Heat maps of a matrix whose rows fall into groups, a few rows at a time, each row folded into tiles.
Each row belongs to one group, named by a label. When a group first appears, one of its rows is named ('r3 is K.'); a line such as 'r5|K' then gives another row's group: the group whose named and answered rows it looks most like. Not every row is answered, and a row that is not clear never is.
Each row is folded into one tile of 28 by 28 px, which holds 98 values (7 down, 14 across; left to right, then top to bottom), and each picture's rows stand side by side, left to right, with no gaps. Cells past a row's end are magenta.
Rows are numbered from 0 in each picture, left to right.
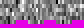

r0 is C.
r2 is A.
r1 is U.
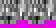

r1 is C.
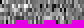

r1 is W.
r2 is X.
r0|A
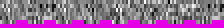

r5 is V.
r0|U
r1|W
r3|X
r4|U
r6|A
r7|W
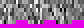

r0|U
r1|U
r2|X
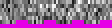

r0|X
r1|A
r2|C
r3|V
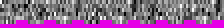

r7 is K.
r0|W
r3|V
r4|K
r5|V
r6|A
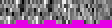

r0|K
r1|K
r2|U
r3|X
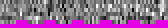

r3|A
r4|A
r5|C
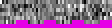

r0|W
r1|X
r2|A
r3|V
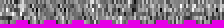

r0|C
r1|X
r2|X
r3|U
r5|A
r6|A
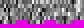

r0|X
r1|V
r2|C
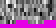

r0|U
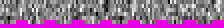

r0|C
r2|A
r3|K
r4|C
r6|A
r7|C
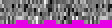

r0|W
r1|K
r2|V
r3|W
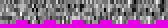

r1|X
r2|W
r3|A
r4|K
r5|K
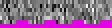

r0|X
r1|W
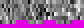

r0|X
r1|V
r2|C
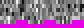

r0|K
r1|U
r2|W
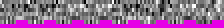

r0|W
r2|A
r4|W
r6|A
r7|C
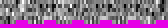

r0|C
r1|W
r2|U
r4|W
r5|K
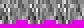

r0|U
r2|U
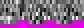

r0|K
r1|V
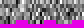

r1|V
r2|V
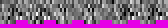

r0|V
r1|V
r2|X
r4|V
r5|V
